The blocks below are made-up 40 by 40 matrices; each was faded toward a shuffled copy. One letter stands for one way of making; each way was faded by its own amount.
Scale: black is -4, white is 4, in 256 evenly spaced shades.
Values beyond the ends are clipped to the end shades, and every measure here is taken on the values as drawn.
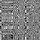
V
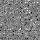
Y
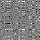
V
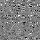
Y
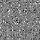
Y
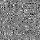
Y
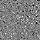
Y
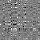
V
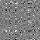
V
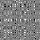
V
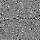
Y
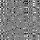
V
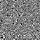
Y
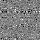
Y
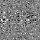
Y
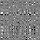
V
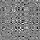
V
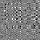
V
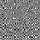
V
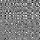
V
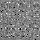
Y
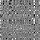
V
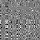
V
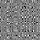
V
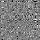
Y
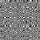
V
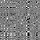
V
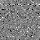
Y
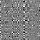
V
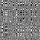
V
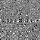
Y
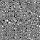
Y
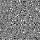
Y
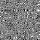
Y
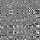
V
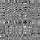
V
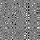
V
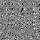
Y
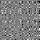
V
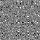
Y
